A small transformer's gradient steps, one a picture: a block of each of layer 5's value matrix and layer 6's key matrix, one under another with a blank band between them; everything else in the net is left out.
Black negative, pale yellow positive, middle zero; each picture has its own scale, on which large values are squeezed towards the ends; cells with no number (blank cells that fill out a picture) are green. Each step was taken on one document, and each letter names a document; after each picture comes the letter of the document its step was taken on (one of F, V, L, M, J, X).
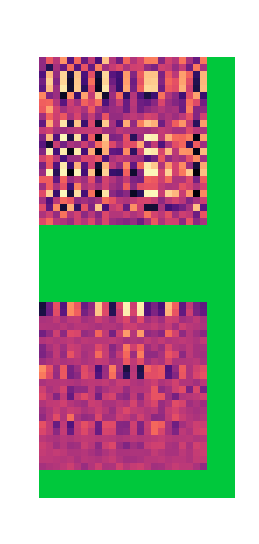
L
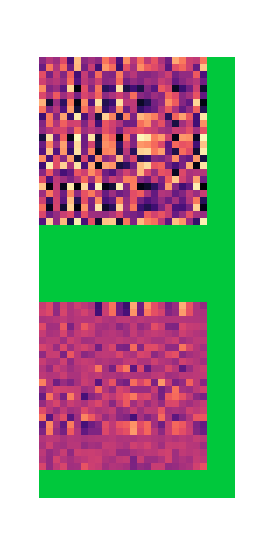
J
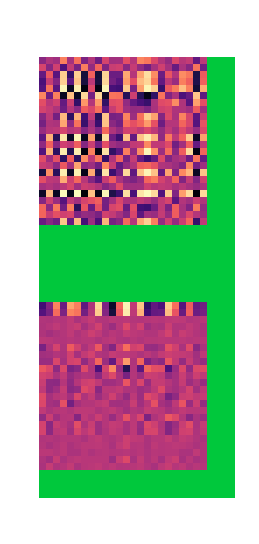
L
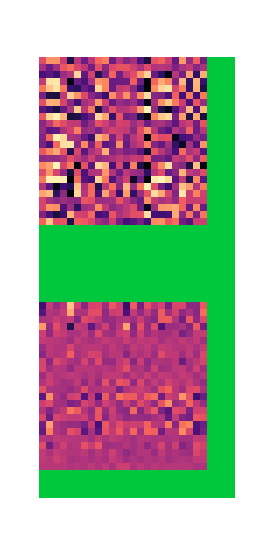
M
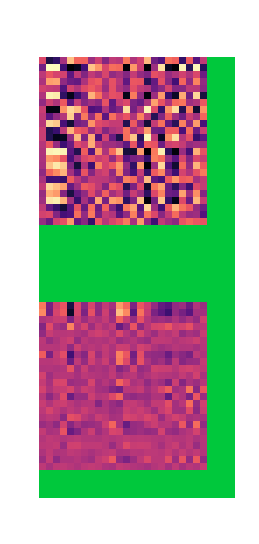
M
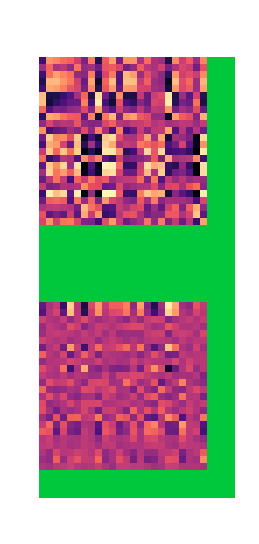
J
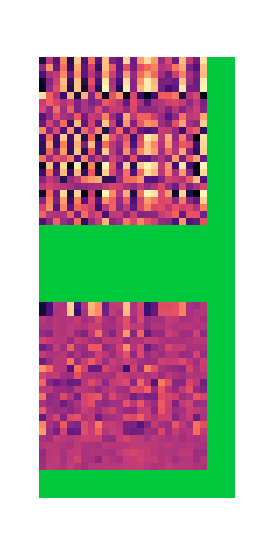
L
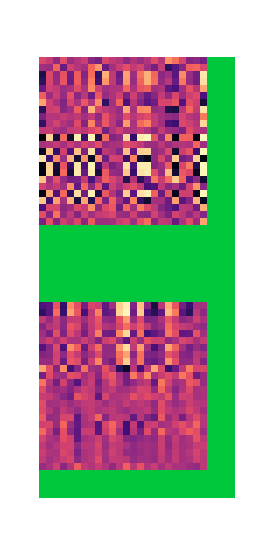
L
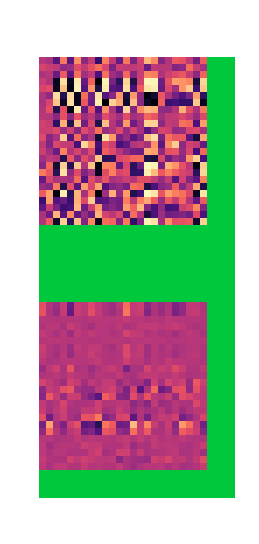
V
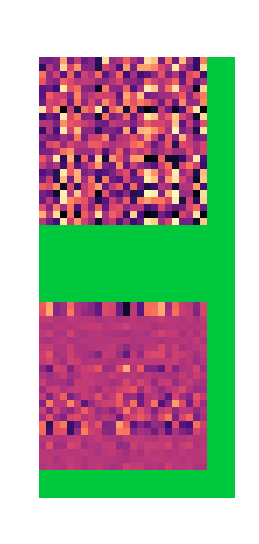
V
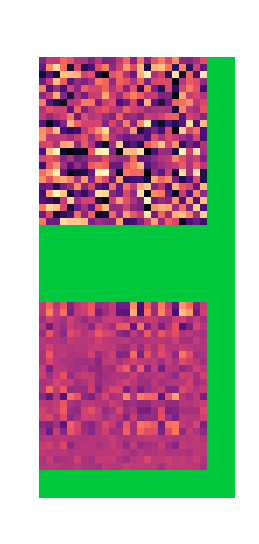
M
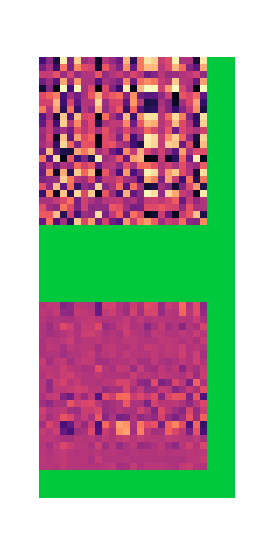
V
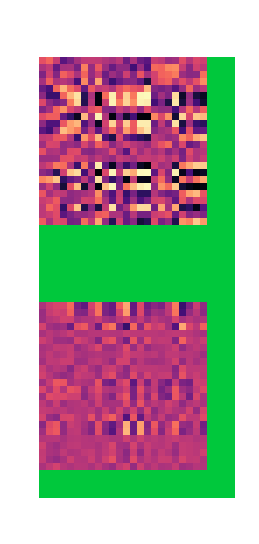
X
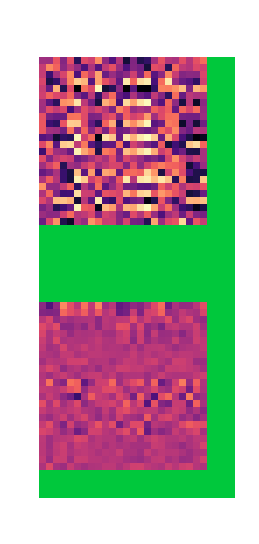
X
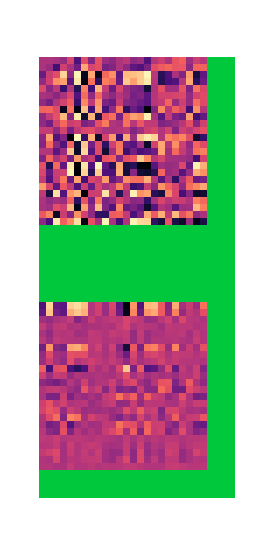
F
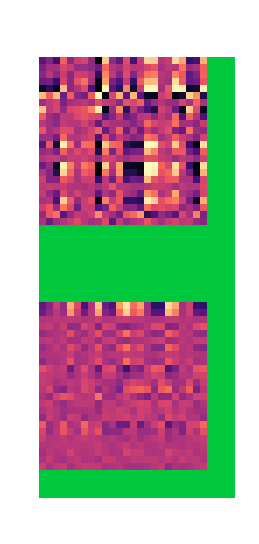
V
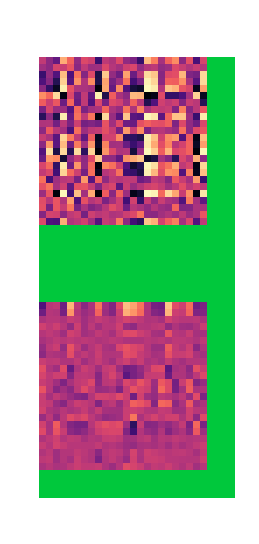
L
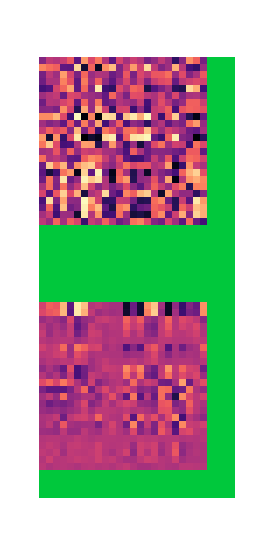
F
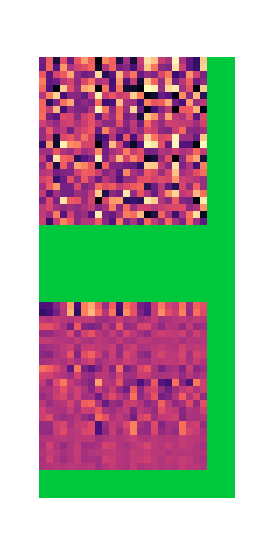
V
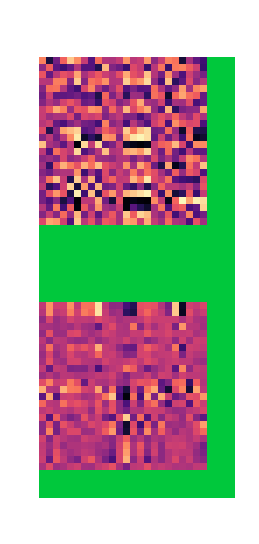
F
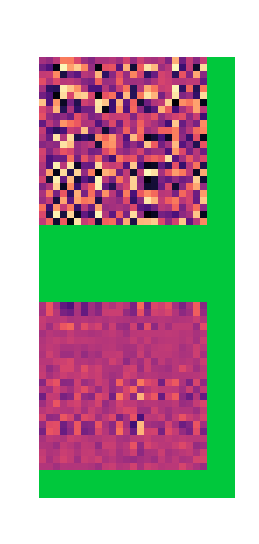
V
